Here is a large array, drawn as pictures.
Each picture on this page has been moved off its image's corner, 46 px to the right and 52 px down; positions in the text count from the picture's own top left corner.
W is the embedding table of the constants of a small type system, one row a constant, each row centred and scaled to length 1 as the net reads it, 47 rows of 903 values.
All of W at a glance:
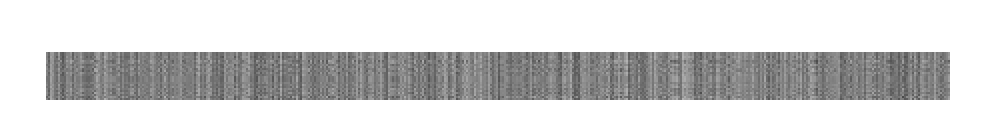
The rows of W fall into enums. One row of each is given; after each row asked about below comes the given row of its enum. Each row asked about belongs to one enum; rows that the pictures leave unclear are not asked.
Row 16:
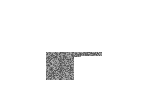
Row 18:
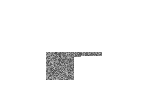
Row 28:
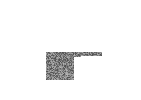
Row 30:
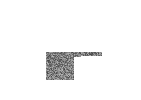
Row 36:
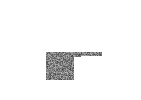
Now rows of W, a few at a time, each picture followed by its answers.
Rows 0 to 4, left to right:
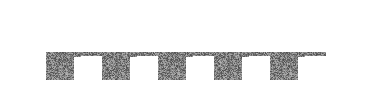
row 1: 16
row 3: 16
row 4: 28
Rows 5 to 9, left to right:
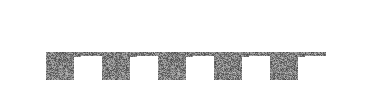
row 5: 28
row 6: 16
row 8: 36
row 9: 36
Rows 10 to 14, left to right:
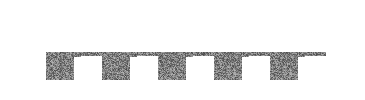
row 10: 16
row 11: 36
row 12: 30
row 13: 28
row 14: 28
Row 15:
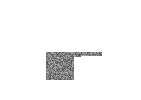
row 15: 36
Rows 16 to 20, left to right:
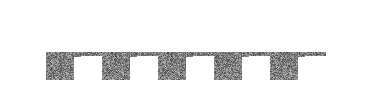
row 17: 18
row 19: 30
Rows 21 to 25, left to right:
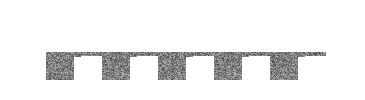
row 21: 36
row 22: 28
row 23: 16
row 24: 28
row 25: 30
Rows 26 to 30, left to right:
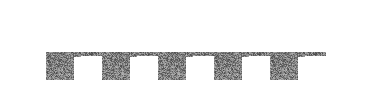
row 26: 30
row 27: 28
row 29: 30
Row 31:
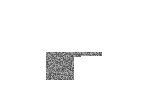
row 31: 36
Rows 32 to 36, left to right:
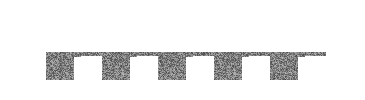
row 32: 16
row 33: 28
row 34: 30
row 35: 28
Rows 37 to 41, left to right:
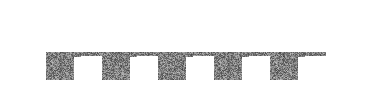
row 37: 16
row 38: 28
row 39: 36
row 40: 16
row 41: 18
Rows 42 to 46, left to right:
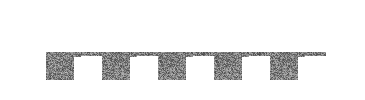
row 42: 36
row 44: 30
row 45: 30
